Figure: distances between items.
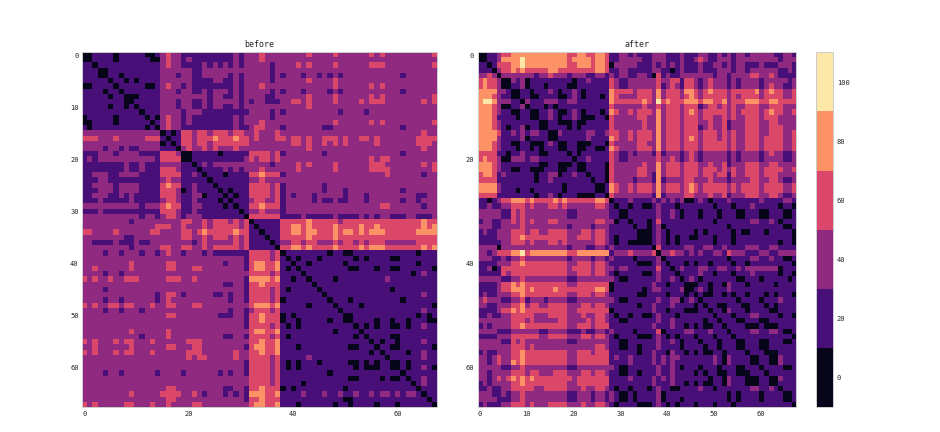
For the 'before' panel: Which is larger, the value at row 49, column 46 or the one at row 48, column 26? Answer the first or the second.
the second
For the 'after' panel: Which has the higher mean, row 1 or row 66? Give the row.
1
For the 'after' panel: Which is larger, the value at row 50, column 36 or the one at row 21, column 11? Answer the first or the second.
the second
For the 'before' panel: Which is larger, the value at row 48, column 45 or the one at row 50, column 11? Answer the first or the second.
the second
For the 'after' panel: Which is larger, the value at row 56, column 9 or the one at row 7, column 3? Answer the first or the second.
the second
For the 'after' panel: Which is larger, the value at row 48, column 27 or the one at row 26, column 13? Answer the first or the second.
the first
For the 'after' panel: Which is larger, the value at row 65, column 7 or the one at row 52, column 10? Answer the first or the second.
the second
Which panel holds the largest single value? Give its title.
after
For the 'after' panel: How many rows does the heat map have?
68
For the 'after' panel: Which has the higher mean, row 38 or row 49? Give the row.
38
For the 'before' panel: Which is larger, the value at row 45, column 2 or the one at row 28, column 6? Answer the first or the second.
the first
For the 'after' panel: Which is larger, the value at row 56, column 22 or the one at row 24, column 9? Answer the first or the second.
the first
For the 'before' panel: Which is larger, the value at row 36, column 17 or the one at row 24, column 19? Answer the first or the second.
the first
